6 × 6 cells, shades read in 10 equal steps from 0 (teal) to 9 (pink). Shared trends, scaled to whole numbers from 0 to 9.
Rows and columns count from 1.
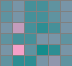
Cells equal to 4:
11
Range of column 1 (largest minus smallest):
1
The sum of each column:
20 27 12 13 18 22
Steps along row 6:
down same up up down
